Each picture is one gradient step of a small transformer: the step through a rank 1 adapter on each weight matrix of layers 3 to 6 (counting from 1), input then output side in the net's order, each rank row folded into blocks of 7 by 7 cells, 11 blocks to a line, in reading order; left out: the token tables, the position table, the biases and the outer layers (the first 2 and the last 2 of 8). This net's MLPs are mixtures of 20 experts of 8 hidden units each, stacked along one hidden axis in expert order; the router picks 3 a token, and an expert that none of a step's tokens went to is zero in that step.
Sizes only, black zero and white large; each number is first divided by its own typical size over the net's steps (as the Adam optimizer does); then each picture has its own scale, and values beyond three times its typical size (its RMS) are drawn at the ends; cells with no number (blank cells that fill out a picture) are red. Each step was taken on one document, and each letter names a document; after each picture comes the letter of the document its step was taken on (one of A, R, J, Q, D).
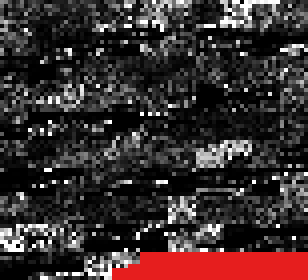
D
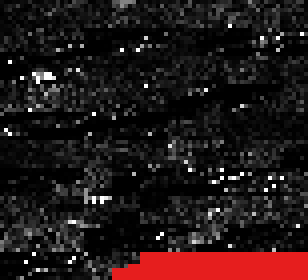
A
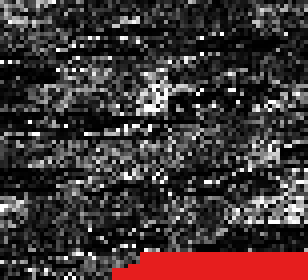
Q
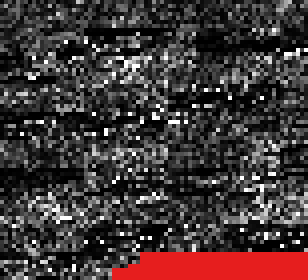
Q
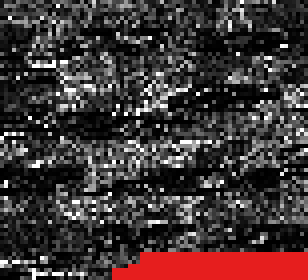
Q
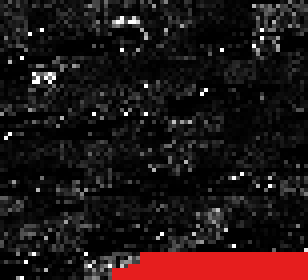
A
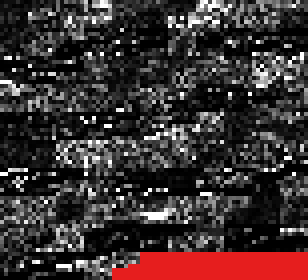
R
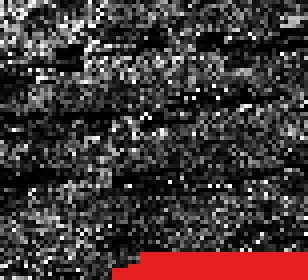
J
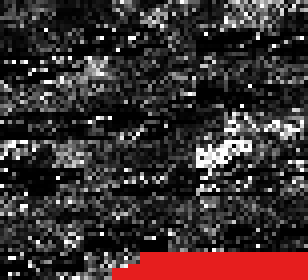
D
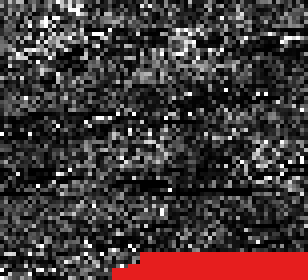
J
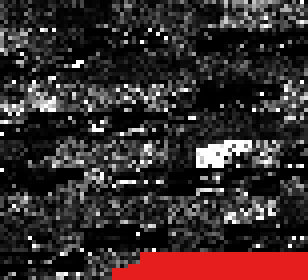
D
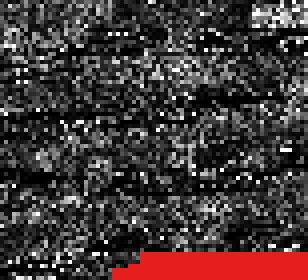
J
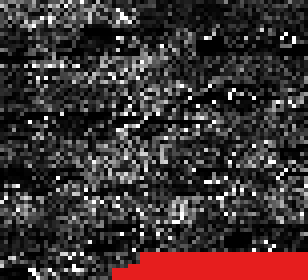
Q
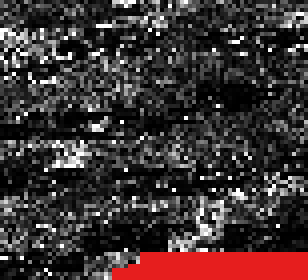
D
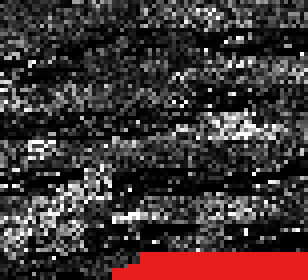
R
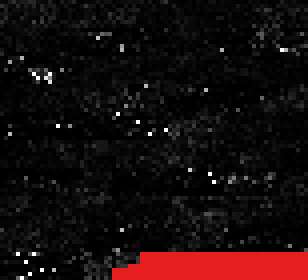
A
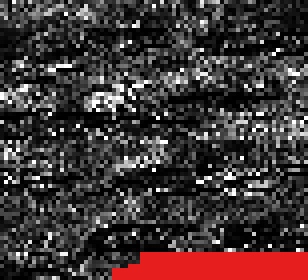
R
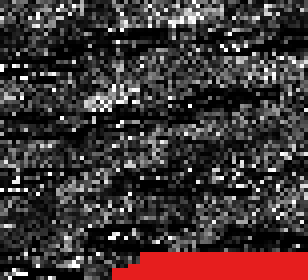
R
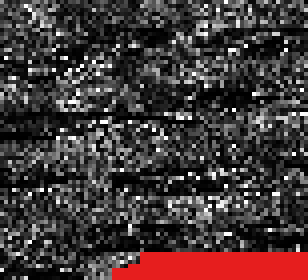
J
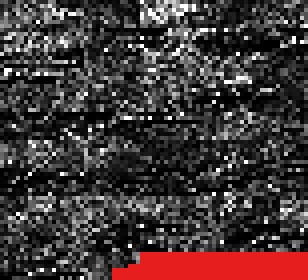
J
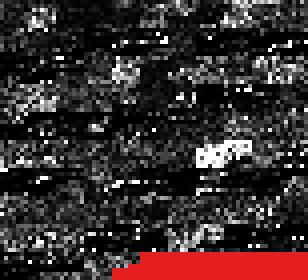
D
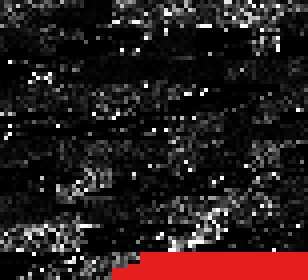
A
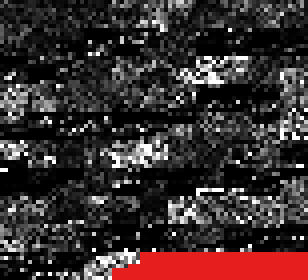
D
